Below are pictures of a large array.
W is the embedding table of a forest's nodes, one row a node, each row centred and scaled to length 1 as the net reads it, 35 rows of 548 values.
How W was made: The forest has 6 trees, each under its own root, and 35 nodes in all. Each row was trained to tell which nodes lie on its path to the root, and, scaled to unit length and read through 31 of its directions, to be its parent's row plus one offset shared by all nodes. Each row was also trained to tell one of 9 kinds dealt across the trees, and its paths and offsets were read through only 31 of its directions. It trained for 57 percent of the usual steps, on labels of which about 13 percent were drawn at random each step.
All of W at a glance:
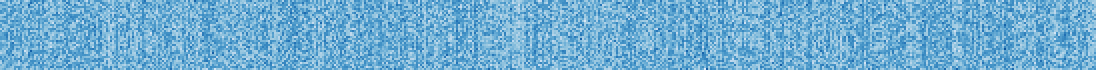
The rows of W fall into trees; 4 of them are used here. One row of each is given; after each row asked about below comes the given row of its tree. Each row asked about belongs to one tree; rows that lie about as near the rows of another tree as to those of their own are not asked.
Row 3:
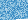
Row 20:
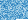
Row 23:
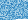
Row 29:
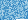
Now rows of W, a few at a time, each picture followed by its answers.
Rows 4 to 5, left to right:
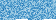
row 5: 23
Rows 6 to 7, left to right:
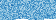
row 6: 23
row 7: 20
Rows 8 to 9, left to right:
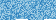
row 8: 20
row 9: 3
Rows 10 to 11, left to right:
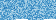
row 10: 23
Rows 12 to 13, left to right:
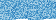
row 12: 29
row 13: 23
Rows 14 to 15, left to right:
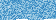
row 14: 3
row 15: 29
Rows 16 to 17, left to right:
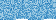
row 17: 23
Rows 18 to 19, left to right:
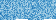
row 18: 20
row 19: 23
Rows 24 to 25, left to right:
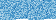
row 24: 29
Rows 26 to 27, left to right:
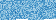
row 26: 3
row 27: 3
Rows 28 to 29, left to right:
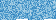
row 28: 20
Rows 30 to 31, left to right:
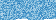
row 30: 23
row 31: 3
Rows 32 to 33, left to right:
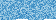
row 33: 20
